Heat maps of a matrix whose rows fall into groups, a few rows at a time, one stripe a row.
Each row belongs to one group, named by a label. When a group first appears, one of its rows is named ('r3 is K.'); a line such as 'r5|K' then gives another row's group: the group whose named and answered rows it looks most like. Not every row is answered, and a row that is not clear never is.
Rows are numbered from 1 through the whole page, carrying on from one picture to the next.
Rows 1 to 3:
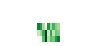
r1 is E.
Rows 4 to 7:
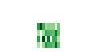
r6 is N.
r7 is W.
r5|W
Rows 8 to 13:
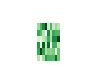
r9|E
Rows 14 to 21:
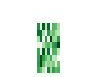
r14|N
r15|E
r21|E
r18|N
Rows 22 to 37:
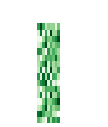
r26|E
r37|E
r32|W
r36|E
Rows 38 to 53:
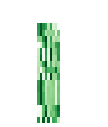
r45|W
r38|E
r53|N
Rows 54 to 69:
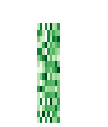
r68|N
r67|W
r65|W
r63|W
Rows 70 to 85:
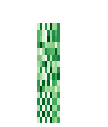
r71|E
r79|N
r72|E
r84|N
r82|N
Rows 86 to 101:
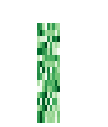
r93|N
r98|N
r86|E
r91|W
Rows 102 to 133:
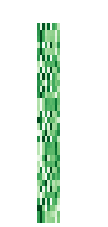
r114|W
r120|N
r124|W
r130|N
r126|E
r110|N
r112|N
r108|W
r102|N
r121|W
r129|W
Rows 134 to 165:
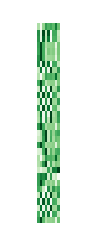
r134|W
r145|N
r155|W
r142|W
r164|N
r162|N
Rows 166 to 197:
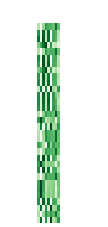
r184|W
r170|W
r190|W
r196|W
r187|N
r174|N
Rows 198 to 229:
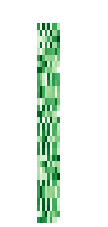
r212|E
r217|N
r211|N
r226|N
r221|W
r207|E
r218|N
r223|N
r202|W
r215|N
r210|W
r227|N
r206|E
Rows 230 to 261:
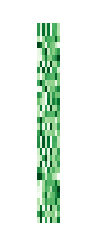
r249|N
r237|N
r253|E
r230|N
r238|W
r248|N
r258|W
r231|N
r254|E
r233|E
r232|W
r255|W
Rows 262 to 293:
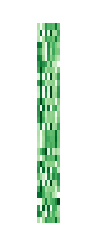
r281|W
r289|E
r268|E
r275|N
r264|W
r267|E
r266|E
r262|W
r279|W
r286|E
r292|E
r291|N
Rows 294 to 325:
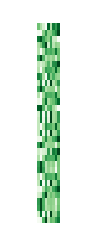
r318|W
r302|E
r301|W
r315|W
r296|E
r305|W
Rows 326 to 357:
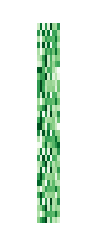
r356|W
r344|W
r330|W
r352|W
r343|N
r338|W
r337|N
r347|N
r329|N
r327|N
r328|W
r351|E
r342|E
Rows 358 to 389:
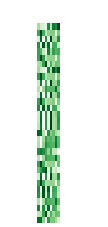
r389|E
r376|W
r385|N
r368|W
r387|N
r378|E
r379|W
